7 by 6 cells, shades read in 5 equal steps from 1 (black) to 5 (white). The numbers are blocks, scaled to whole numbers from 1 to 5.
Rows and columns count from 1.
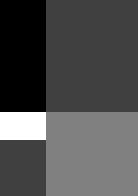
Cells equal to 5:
2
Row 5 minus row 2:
4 4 1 1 1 1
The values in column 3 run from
2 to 3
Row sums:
10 10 10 10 22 16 16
